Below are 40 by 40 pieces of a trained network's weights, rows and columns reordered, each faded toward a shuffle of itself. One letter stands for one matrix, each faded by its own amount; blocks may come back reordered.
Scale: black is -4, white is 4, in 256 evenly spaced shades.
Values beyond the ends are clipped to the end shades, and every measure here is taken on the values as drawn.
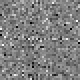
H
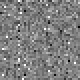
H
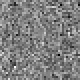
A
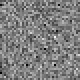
A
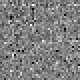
H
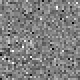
H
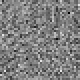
A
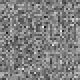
A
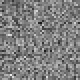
A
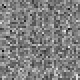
A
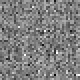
A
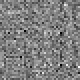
A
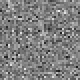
H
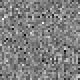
H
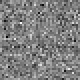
H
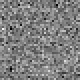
A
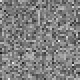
A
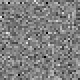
A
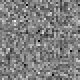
A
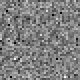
A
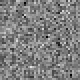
A
